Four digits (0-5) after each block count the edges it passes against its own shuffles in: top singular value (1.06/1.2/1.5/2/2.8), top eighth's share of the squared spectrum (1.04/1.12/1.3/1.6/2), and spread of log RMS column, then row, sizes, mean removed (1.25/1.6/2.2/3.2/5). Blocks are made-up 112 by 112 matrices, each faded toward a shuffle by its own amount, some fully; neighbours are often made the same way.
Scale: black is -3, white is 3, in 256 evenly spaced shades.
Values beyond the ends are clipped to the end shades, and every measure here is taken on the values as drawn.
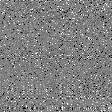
4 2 1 2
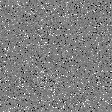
3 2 0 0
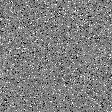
0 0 0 0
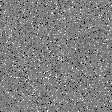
0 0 0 0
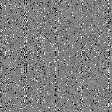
4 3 3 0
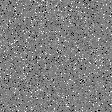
0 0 0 0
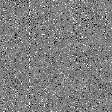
4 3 2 0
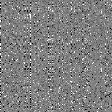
4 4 3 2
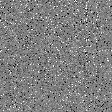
2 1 1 0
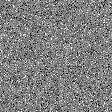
0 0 0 0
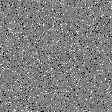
2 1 0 0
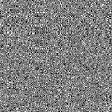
4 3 2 2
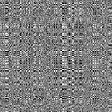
5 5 4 4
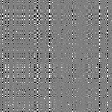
5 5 4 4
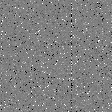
3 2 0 0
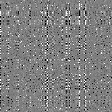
5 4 3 3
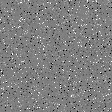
0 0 0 0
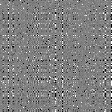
5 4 4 3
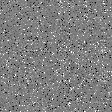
3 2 1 0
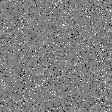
3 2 1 0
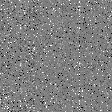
3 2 1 0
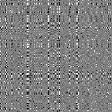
5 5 4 3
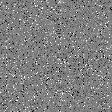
3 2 1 0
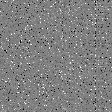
3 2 1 0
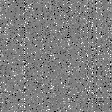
4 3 2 0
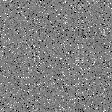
3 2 1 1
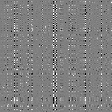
5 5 4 3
